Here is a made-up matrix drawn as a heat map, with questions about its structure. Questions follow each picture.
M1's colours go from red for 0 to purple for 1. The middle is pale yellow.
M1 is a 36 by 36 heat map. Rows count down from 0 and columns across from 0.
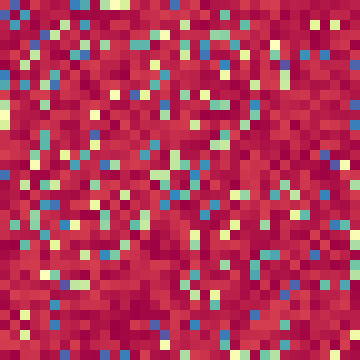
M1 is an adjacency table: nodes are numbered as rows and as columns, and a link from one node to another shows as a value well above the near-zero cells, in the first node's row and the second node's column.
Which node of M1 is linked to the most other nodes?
node 22
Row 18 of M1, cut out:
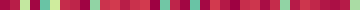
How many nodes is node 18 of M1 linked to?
8
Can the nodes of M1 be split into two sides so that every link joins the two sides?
no
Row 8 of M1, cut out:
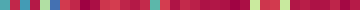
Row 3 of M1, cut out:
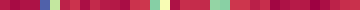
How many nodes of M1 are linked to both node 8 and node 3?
3
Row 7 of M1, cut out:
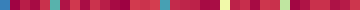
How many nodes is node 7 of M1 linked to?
5
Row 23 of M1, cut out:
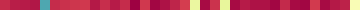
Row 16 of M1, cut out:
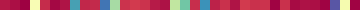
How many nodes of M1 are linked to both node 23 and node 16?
0
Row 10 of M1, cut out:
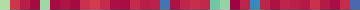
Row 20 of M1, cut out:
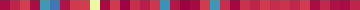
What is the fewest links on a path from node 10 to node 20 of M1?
2
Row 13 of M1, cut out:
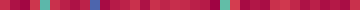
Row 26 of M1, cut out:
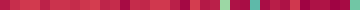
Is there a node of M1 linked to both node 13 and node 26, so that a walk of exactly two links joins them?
yes
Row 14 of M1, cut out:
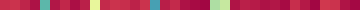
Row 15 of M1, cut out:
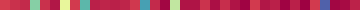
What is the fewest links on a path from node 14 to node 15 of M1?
1
